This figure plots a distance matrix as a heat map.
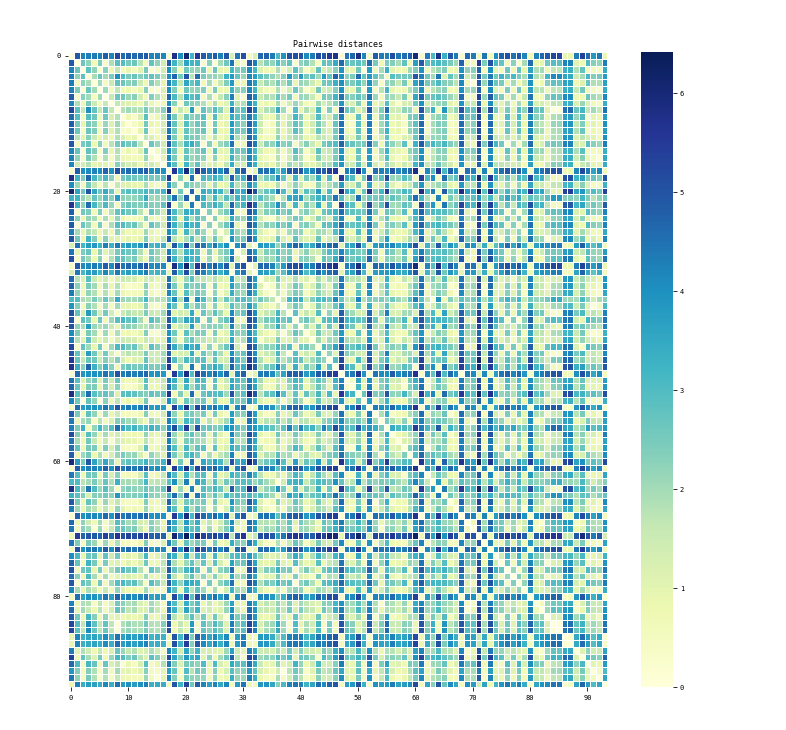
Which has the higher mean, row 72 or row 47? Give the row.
47
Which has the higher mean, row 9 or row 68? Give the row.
68
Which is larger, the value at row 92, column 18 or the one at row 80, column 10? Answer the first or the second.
the second
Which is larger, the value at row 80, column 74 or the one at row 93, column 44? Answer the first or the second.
the second
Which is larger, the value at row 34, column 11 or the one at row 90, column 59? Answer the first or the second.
the second
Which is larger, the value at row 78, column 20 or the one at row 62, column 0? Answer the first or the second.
the second
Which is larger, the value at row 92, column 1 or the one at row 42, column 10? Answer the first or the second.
the first
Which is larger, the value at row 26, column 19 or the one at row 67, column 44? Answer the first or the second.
the second
